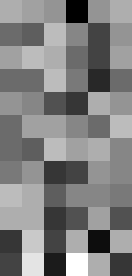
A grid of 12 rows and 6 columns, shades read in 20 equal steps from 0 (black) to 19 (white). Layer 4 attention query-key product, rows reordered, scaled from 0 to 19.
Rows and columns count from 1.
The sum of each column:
113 139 106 106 105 121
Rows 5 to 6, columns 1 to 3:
11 10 6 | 8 12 12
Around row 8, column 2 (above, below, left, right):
7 13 9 4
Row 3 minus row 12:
7 -3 11 -11 -8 8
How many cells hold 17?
1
